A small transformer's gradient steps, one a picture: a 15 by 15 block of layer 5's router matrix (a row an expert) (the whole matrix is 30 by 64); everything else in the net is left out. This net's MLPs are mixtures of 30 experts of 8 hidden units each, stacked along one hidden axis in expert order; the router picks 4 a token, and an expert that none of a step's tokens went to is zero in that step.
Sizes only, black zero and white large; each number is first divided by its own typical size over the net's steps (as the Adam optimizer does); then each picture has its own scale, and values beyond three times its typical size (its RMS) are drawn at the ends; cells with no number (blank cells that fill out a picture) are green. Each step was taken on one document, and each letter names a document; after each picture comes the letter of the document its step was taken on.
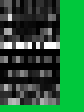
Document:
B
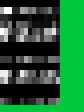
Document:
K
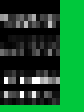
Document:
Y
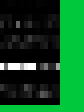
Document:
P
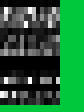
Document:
Y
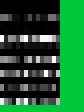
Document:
K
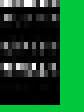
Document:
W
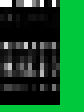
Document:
W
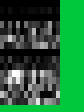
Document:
B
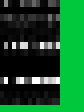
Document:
Y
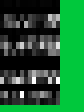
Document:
Y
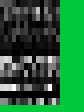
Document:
K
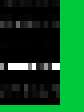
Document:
P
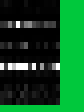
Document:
P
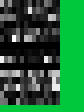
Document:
K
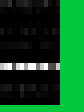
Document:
P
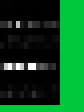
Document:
P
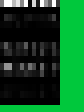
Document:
W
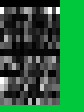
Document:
K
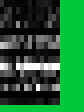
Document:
K
